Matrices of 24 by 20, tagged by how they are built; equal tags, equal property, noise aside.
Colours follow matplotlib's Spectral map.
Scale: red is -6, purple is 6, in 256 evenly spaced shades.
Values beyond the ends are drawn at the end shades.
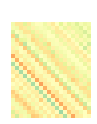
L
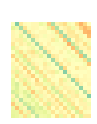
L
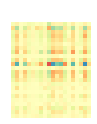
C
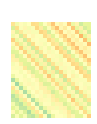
L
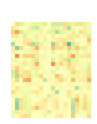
C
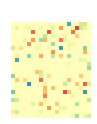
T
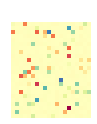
T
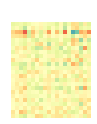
C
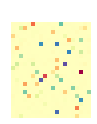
T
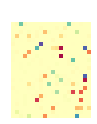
T
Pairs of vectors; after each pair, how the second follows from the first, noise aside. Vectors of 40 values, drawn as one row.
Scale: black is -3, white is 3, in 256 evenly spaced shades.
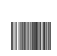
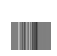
partly zeroed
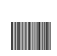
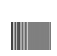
partly zeroed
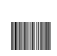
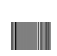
partly zeroed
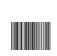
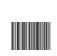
shuffled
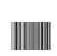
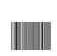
partly zeroed
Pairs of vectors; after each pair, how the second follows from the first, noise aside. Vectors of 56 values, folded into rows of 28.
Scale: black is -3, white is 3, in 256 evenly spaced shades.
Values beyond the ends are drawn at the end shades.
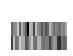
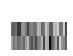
reversed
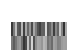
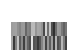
reversed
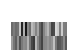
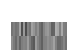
shrunk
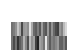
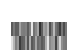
reversed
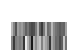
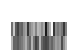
reversed
